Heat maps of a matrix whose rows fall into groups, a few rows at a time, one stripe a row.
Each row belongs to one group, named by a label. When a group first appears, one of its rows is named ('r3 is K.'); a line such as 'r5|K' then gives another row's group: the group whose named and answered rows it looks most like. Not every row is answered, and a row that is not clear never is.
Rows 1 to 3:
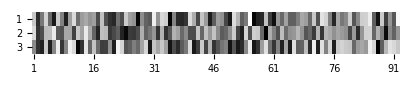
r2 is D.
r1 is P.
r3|P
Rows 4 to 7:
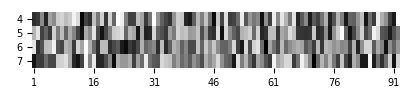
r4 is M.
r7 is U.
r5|M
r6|D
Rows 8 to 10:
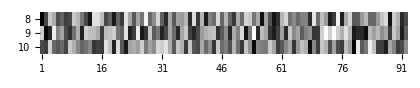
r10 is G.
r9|D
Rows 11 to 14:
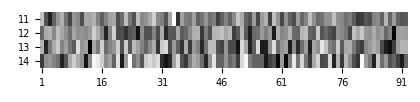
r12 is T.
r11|D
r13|P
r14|U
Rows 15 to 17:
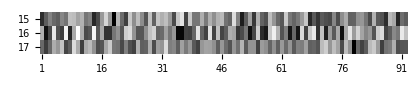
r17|D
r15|G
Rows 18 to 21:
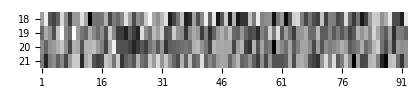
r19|T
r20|T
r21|G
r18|M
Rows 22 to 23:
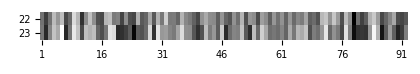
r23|D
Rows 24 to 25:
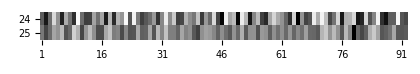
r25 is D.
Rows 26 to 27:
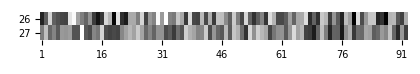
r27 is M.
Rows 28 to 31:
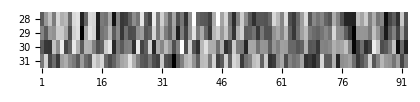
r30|D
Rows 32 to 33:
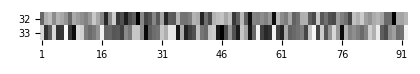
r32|T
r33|P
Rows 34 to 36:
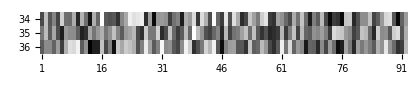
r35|U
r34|M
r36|M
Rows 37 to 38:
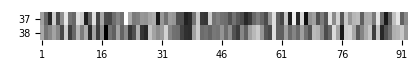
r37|P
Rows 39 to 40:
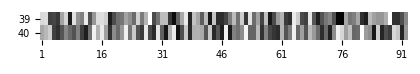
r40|U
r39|M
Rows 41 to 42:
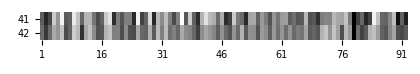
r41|D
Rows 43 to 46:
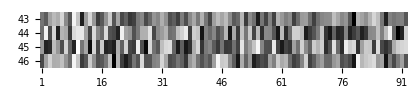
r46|T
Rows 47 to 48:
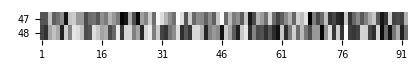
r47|G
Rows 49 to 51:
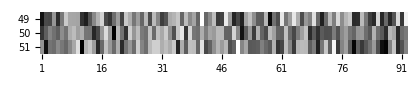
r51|G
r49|U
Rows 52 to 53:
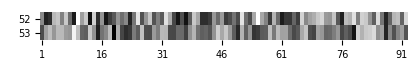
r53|T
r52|P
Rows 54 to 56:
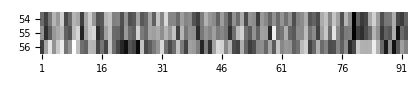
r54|D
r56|T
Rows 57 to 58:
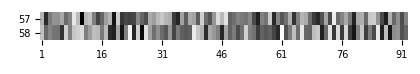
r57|G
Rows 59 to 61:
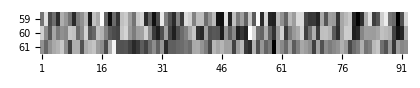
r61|T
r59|M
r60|M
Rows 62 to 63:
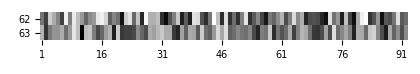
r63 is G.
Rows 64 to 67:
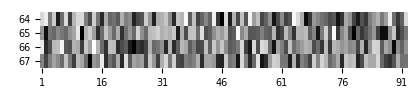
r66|D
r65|G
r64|M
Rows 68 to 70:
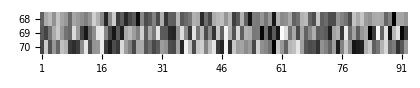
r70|M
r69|U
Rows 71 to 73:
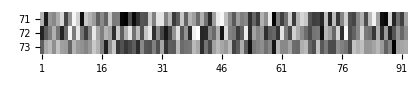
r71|G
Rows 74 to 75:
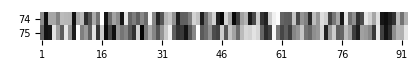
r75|P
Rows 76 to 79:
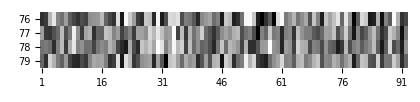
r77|G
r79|U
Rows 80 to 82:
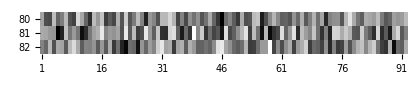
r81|U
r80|P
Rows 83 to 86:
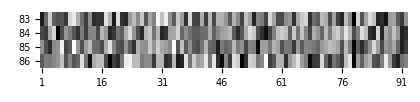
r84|U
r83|G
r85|D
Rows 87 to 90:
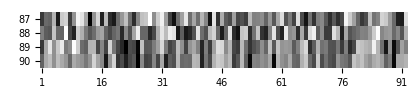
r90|T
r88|P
